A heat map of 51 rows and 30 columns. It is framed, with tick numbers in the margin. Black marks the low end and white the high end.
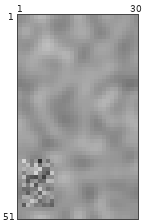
Odd patch: rougher, in the bottom left. Grain: blotchy. Stripes: none. Roughest part: bottom left. Mirror symmetry: none. Odd rows or columns: none.
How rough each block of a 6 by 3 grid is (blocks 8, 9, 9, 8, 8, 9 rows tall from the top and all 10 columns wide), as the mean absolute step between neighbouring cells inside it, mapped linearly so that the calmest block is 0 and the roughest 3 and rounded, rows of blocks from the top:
000 | 000 | 000 | 000 | 300 | 200
